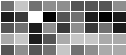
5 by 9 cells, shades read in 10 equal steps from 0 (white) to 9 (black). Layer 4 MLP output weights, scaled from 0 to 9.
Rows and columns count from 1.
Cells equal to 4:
7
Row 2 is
8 7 0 9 6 5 8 9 8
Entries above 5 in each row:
3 7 5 2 2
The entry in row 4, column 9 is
3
